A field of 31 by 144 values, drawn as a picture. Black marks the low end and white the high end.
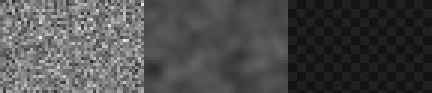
It is made of 1 by 3 panels. Panel 1,1: middling, fine-grained, strong in contrast. Panel 1,2: low, blotchy, faint in contrast. Panel 1,3: very low, checkered, faint in contrast.
